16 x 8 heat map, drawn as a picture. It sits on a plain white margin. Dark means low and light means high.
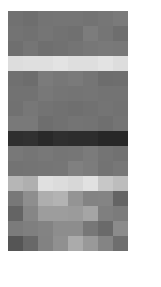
Grain: streaks across. Slope: none. Odd lines: rows 4, 9 and 12. Seam: horizontal, 70% of the way down, the top part calmer.
